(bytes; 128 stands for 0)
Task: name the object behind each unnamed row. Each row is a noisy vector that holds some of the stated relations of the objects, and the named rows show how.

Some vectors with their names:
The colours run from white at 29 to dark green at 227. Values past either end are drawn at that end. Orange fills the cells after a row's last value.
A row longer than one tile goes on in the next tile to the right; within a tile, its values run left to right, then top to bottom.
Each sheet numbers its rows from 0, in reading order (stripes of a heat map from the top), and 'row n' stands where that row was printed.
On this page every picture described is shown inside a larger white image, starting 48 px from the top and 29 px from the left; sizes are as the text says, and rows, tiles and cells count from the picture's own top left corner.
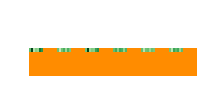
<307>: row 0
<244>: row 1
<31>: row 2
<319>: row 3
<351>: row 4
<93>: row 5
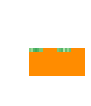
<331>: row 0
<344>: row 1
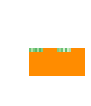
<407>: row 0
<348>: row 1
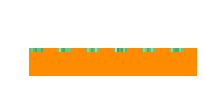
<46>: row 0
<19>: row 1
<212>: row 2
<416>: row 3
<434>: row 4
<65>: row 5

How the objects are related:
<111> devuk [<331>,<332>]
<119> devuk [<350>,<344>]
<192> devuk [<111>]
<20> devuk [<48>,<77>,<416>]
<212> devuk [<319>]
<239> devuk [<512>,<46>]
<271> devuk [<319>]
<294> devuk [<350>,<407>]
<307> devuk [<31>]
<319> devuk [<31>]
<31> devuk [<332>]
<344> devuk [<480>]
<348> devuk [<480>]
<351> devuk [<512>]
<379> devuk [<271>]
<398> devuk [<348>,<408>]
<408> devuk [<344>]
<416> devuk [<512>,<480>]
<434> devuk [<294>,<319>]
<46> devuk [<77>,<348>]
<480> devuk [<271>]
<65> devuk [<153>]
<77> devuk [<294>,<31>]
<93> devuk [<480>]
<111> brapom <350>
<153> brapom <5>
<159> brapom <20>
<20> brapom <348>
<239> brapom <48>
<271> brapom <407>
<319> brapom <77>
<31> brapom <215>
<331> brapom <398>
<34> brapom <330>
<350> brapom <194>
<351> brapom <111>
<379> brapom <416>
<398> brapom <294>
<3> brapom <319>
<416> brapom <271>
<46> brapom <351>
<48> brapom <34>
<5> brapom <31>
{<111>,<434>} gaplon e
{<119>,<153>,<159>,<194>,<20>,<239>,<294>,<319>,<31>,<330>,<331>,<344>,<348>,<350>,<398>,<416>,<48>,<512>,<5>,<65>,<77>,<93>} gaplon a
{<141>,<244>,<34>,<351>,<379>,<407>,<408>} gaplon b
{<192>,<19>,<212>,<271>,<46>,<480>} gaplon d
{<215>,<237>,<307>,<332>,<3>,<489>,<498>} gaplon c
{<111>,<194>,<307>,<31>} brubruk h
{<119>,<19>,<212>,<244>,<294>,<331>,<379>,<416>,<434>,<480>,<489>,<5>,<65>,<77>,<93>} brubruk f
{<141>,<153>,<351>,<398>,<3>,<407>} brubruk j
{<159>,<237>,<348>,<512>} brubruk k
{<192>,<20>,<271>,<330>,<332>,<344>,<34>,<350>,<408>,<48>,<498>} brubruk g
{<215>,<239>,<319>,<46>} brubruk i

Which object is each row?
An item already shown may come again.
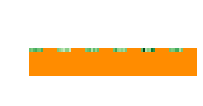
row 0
<46>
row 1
<237>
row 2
<344>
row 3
<271>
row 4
<307>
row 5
<77>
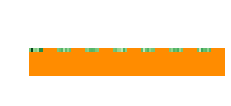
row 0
<111>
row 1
<344>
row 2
<153>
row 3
<34>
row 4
<379>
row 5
<398>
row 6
<480>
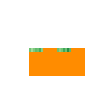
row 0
<3>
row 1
<215>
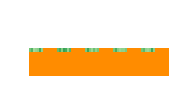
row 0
<332>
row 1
<319>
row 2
<20>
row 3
<192>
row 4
<498>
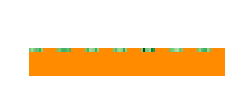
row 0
<3>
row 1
<239>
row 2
<332>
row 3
<498>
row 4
<194>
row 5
<408>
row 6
<294>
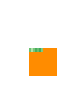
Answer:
<489>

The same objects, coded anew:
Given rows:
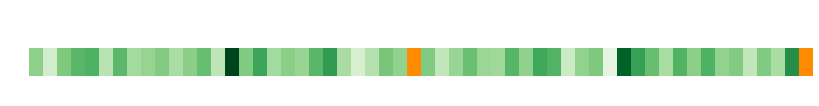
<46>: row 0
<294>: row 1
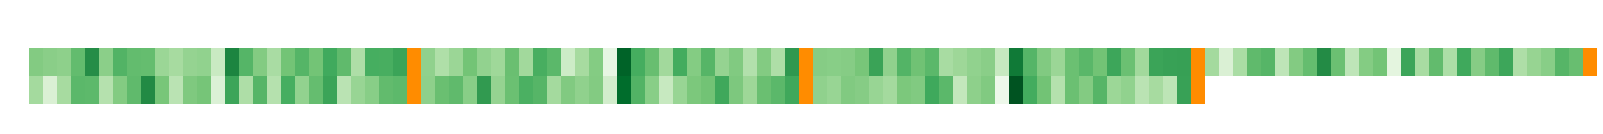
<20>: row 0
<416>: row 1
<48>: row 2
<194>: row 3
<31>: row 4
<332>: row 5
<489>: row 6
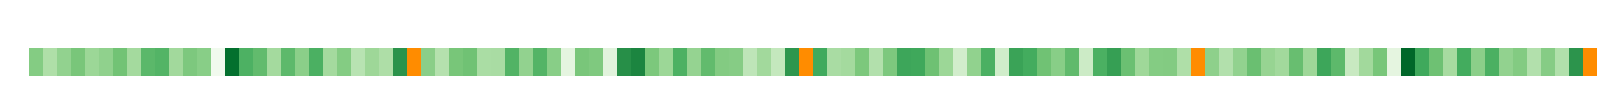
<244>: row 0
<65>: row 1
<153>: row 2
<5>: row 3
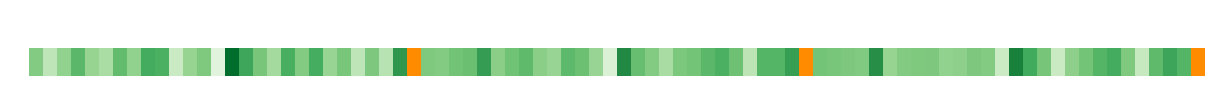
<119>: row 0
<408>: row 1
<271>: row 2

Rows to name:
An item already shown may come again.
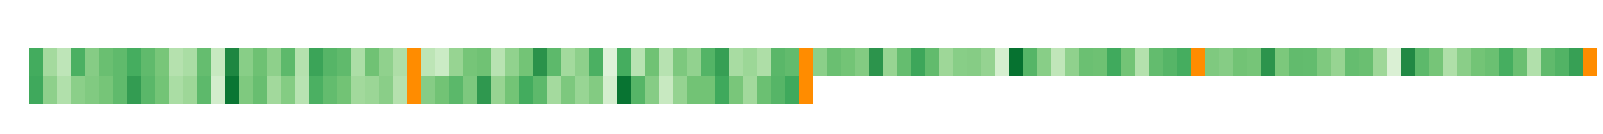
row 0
<398>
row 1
<111>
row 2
<498>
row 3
<34>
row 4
<3>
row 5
<332>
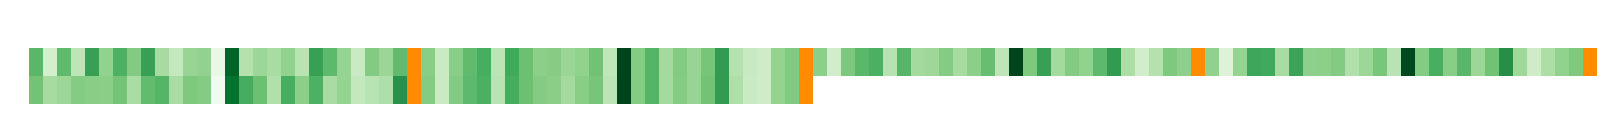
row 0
<237>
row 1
<215>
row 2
<46>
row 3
<239>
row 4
<379>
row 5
<215>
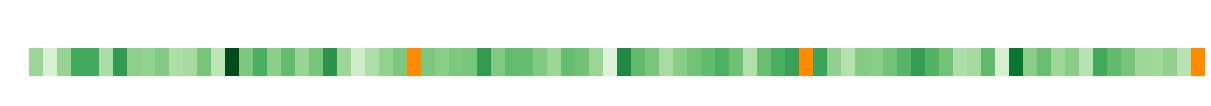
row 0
<239>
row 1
<34>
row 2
<3>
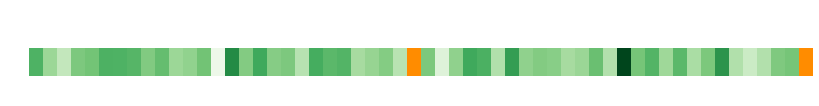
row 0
<351>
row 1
<319>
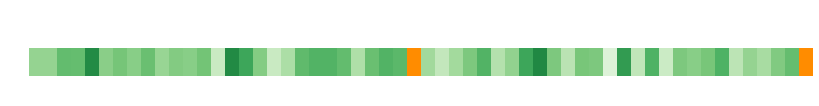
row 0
<192>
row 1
<307>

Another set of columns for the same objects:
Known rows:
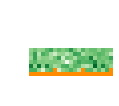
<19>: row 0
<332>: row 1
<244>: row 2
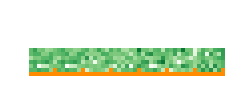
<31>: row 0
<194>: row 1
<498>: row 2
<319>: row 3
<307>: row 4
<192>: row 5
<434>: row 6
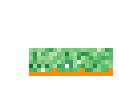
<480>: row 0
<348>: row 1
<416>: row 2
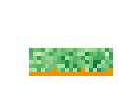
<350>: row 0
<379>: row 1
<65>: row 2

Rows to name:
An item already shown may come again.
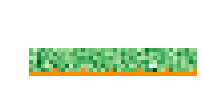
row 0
<153>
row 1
<489>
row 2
<379>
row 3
<398>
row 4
<111>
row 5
<3>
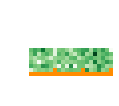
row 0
<192>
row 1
<239>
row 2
<351>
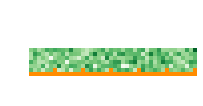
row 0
<46>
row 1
<271>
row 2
<237>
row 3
<307>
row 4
<3>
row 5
<215>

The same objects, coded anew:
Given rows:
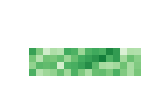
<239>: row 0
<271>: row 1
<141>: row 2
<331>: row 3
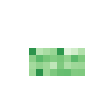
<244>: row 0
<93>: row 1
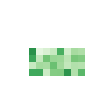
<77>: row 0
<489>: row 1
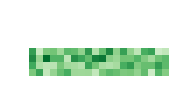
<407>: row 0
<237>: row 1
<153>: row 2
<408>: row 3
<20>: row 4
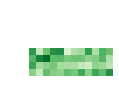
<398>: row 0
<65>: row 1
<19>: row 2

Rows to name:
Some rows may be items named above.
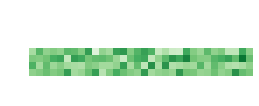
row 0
<111>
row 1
<237>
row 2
<379>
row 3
<46>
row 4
<319>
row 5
<3>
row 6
<111>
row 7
<3>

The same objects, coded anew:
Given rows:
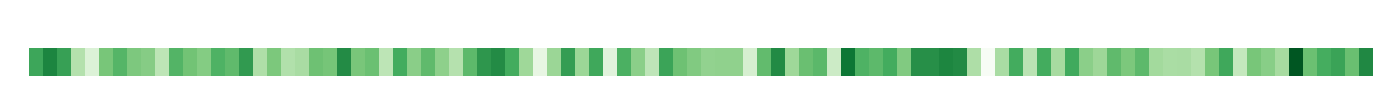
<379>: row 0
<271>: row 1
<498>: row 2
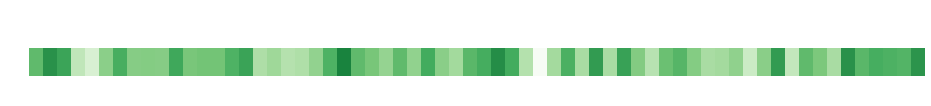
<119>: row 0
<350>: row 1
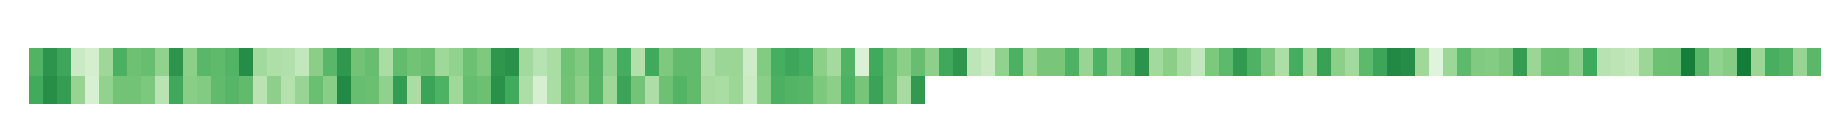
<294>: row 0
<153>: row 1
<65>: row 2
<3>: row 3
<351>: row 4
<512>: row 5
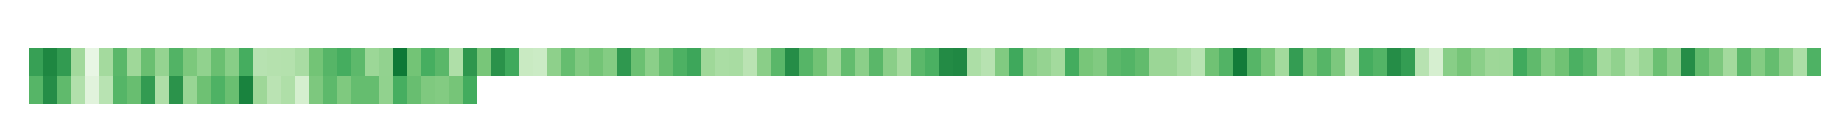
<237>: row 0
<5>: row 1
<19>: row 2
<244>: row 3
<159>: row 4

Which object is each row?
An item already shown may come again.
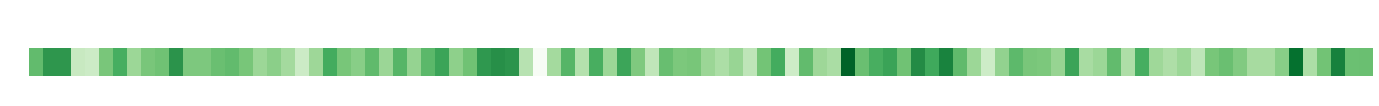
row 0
<239>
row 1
<332>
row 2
<307>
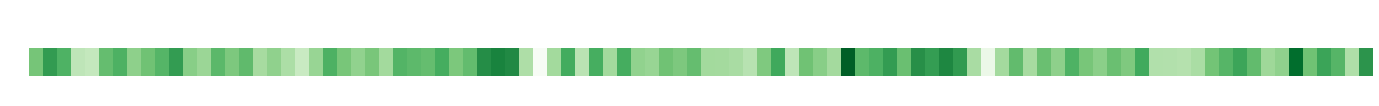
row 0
<319>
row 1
<498>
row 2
<237>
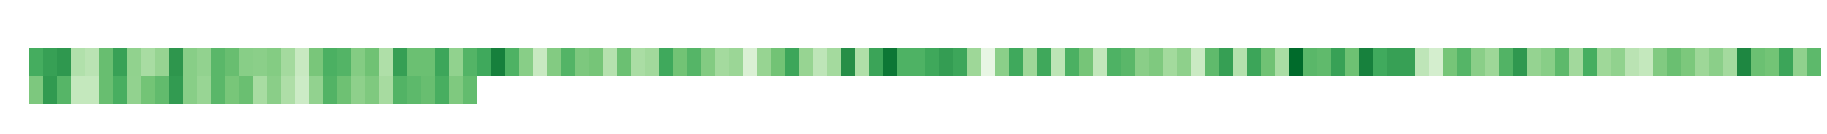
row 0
<46>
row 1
<111>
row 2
<192>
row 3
<215>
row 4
<319>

